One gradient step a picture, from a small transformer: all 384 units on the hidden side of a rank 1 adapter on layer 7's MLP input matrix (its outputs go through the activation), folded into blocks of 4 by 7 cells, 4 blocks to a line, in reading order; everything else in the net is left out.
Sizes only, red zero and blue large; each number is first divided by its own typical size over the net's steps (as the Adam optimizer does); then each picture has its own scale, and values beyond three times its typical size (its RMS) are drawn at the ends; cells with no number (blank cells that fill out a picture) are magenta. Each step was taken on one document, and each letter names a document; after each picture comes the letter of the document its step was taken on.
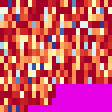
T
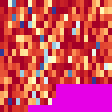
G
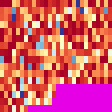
G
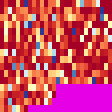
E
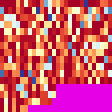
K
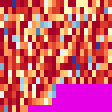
K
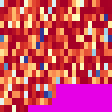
E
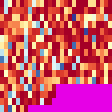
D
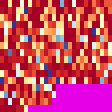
T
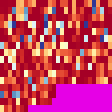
T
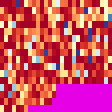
K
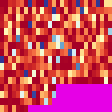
G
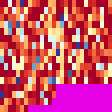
T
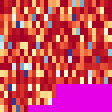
E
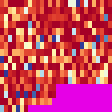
E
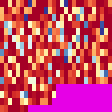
T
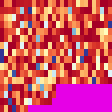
E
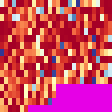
E
